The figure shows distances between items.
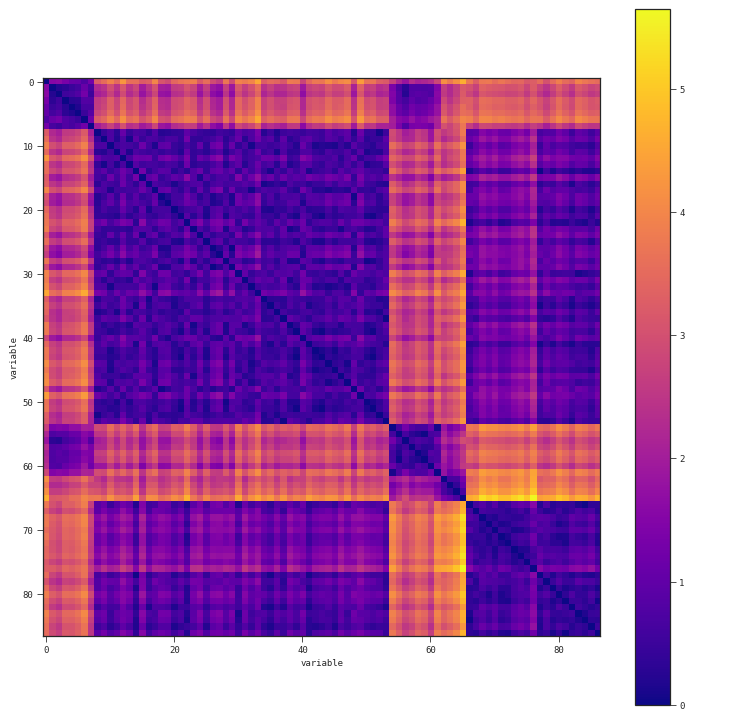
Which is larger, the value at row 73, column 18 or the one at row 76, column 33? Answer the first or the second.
the second
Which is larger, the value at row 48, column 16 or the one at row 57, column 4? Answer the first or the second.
the second
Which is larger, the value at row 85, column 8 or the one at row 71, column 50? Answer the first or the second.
the second
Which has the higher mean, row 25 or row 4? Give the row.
4
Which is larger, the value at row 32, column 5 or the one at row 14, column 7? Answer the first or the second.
the first
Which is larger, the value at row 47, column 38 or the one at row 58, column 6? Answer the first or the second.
the second
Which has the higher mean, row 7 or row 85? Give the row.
7
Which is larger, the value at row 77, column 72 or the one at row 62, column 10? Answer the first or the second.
the second
